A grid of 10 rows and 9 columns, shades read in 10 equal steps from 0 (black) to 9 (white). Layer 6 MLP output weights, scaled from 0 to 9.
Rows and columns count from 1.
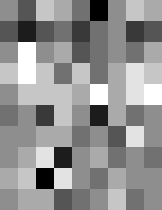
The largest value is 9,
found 4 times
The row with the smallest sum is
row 2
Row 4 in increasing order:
4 4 6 7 7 7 7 8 9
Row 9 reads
6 7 0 8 5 4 6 5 5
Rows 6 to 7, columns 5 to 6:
5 1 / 4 5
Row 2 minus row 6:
-1 -4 1 -3 -3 3 -1 -2 -2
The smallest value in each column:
3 1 0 1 2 0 3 2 3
